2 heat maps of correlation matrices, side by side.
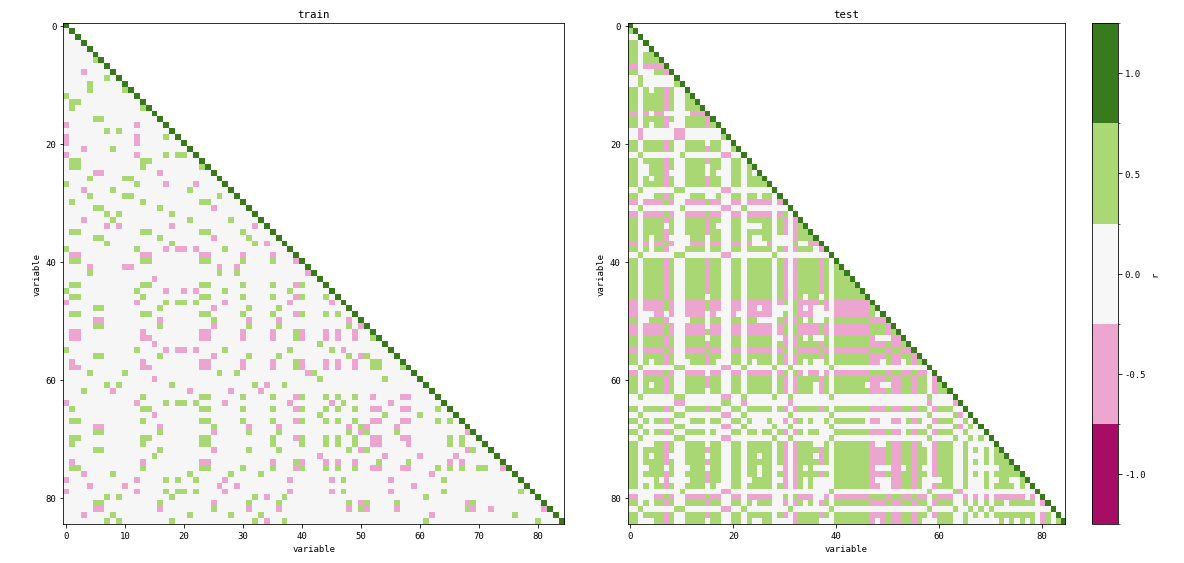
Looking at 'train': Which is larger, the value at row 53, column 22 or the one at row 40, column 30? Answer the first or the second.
the second
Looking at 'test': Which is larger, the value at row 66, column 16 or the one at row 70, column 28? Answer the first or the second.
the second
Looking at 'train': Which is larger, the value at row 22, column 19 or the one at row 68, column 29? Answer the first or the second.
the first
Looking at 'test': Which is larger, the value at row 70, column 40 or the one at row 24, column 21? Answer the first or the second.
the second
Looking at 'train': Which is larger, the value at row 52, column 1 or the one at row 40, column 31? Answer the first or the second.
the second
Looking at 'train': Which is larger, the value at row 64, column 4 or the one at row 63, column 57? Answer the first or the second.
the first
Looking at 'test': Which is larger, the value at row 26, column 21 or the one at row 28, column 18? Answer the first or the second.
the first
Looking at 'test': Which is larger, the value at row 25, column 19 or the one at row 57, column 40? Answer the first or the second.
the second
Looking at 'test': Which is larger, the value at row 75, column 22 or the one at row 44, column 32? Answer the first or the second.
the first
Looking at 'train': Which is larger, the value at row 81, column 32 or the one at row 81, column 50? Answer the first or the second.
the first
